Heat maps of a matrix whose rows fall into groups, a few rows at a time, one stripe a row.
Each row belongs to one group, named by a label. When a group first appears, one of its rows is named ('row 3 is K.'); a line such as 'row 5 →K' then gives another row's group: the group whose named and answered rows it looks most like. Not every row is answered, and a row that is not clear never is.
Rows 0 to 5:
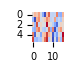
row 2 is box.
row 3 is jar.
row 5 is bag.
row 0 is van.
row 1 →box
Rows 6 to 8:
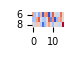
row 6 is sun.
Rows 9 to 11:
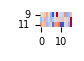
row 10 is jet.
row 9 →van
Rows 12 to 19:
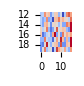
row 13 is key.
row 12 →jar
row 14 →jar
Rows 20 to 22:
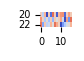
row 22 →bag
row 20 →sun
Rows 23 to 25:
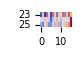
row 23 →sun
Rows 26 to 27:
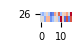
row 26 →key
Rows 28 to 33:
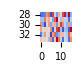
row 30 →sun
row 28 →sun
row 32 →sun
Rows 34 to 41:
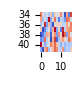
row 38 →sun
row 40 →bag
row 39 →sun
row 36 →jet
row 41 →box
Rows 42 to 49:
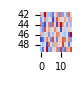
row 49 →jar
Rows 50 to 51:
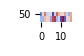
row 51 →box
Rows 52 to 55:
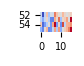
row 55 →key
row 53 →key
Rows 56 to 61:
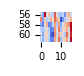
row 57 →bag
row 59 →key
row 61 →key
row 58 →key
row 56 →box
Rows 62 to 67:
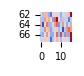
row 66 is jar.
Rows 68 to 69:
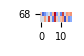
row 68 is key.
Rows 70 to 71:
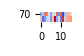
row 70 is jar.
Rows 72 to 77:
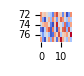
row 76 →key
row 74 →van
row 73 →sun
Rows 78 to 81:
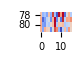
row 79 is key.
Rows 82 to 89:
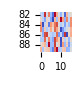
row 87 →box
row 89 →van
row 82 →box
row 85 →bag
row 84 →bag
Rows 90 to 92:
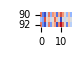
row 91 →box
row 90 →sun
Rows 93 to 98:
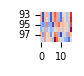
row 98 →box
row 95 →key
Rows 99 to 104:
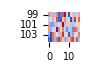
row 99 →van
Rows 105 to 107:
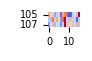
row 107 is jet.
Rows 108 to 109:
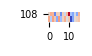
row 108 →jet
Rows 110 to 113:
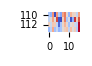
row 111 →jar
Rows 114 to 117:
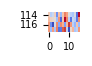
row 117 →van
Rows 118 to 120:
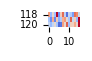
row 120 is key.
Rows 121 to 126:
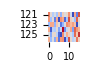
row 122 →sun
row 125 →key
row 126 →sun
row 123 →jet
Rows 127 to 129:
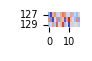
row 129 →box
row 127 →box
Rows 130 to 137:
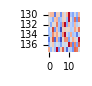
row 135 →jet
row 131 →jar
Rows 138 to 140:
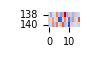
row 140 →box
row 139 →van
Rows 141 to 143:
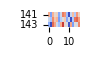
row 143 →box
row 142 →jar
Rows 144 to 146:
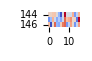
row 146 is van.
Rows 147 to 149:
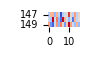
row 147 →jet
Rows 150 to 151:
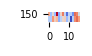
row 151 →jar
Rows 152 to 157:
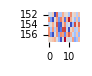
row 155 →van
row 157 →van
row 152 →jet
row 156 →sun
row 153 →sun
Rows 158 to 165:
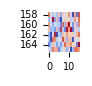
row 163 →box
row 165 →jar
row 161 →sun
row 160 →key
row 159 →jet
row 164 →jet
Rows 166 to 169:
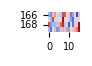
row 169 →key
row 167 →box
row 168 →bag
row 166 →box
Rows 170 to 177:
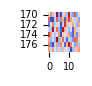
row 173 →box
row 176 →sun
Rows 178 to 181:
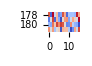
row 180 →box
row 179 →jet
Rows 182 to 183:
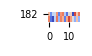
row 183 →sun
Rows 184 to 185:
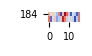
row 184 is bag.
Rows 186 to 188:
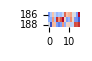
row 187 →box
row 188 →key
